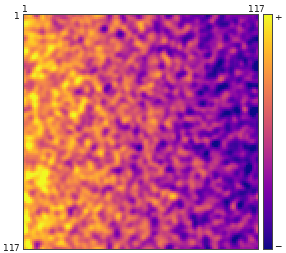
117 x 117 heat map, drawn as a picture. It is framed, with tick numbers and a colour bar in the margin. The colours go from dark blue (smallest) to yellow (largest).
Slope: up to the left. Ninth with the highest average: bottom left. Grain: blotchy.
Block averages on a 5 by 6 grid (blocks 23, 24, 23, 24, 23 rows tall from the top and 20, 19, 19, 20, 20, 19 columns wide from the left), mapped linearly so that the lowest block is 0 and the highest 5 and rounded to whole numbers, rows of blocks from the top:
5 4 3 2 1 0 / 5 4 3 2 1 0 / 5 4 3 2 1 0 / 5 4 3 2 1 0 / 5 4 3 2 1 1
